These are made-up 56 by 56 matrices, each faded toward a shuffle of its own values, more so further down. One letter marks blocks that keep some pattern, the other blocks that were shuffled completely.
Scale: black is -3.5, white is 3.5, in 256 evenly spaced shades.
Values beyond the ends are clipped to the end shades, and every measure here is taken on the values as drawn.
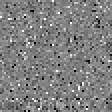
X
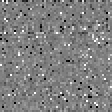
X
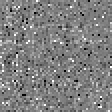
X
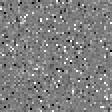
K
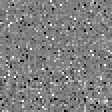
X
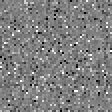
X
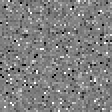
K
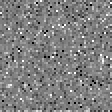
X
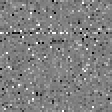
X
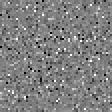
X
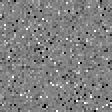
K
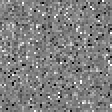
X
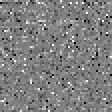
X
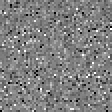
X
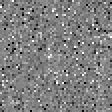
K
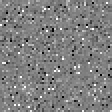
K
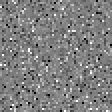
K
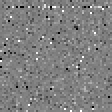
X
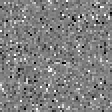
K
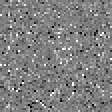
X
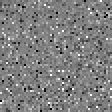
K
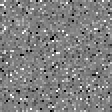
K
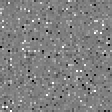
K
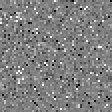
X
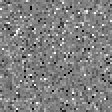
K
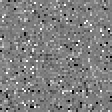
X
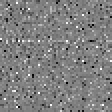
X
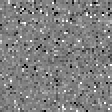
X
